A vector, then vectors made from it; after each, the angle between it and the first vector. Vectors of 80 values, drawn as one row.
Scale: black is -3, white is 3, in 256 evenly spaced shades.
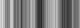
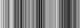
nearly parallel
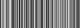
orthogonal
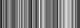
partly opposed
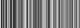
orthogonal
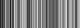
partly opposed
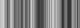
nearly parallel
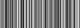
orthogonal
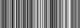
partly opposed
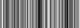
partly aligned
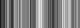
nearly opposite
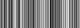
partly opposed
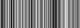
partly opposed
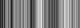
nearly opposite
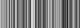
partly aligned
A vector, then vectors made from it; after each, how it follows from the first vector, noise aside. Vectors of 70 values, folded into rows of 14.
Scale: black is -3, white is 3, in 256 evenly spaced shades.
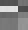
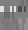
partly zeroed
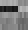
negated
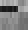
negated
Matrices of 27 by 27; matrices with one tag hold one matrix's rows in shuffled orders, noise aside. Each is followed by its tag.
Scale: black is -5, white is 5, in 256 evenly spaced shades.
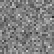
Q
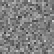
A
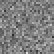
Q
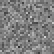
A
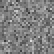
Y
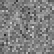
Y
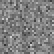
Y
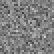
A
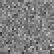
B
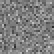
Q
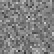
A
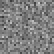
Y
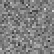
A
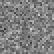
Y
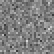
Q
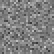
A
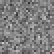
Y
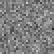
Q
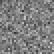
B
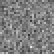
Y
